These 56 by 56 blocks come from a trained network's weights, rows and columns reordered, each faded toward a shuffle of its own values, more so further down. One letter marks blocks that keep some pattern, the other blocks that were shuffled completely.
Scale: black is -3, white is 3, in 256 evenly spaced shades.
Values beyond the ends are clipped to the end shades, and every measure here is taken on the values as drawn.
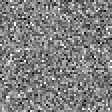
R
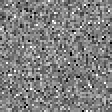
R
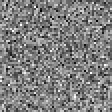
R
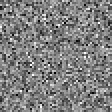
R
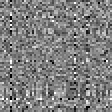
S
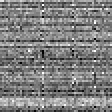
S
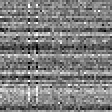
S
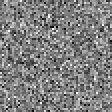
R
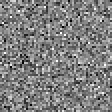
R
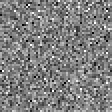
R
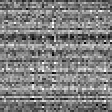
S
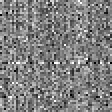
S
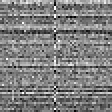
S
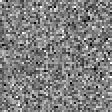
R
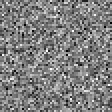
R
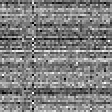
S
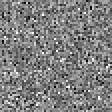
R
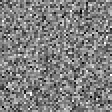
R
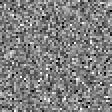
R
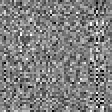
S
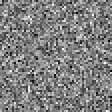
R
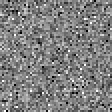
R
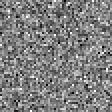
R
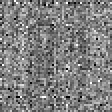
S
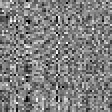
S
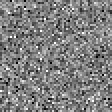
R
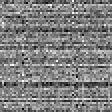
S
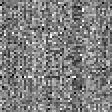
S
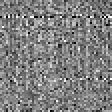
S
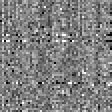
S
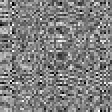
S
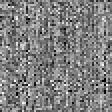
S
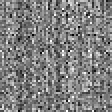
S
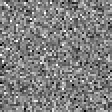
R
